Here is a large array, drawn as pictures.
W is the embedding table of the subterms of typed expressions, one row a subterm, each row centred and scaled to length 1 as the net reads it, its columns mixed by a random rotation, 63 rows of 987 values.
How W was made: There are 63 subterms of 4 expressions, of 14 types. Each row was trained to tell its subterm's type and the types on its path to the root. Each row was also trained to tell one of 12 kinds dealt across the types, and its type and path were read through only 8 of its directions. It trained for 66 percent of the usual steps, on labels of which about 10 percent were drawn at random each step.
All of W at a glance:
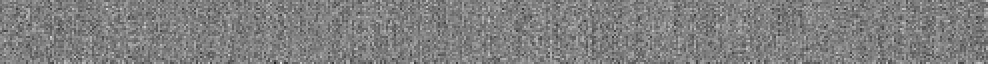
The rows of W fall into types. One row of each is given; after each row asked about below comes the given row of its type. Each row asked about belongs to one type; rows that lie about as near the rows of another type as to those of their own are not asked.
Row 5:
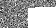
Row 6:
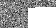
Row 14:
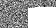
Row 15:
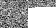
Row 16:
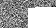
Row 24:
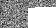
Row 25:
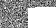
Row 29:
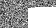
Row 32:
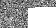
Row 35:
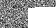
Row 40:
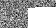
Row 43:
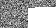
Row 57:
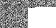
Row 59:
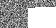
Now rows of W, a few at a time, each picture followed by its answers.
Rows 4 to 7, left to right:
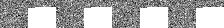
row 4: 43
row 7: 24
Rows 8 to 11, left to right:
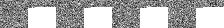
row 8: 14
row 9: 32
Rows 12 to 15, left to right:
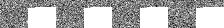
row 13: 14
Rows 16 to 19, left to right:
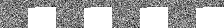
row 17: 35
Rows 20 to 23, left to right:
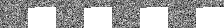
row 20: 24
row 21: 40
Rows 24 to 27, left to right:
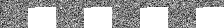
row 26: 40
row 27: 25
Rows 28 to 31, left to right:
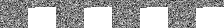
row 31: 15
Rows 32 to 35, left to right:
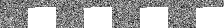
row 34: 24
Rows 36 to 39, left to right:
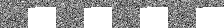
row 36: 6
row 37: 59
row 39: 59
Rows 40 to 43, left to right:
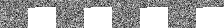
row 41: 25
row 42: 59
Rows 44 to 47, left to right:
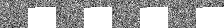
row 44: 59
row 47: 40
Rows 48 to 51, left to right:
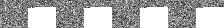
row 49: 24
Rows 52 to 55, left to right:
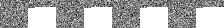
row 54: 25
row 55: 43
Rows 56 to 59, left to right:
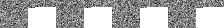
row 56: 40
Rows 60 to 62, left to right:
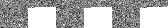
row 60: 25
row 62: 5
